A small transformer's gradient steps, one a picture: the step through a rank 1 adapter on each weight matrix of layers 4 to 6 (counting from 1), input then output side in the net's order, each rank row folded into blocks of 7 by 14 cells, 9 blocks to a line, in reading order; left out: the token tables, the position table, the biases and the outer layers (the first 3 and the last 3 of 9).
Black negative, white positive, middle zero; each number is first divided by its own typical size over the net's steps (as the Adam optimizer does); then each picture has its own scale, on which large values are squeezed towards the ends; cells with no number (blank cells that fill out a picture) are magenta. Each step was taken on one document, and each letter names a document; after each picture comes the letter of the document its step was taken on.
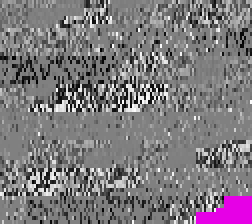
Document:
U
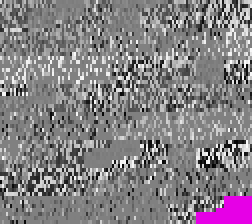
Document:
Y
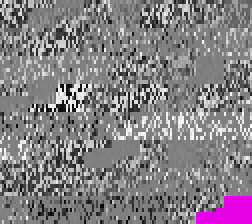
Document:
Y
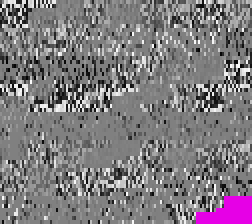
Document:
U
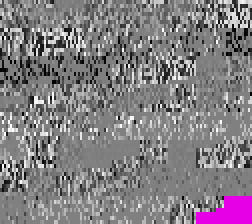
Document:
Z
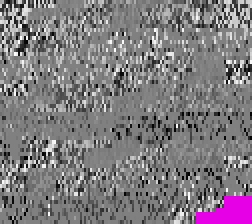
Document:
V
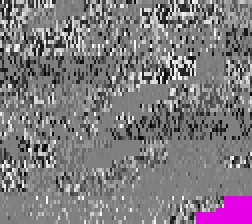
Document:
Z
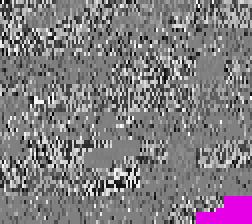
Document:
Z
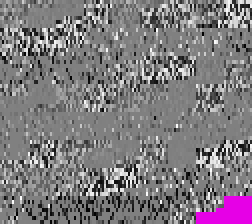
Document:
V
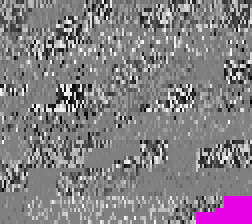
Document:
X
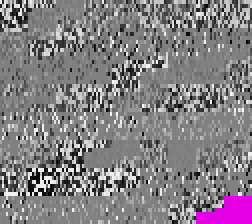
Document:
Y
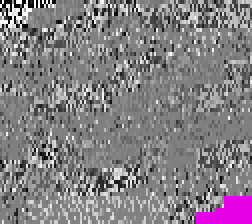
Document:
V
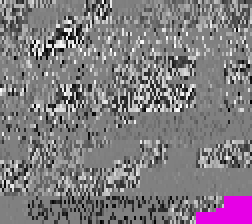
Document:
X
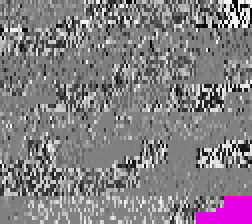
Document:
Z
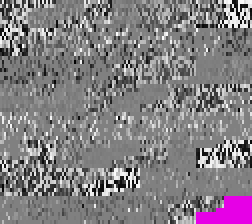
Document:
Z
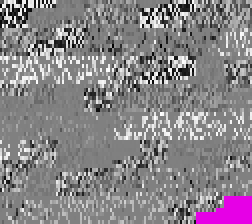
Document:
U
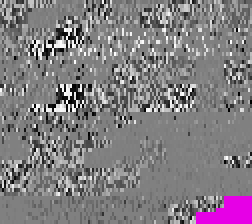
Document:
X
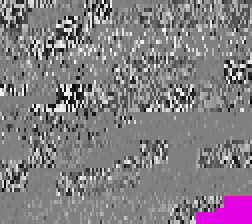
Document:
X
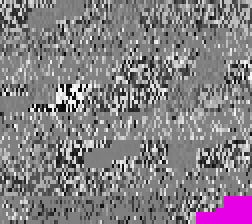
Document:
Y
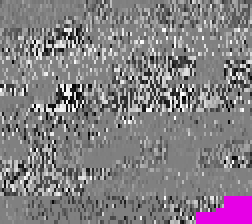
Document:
X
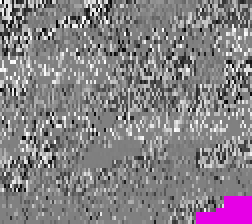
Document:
Z
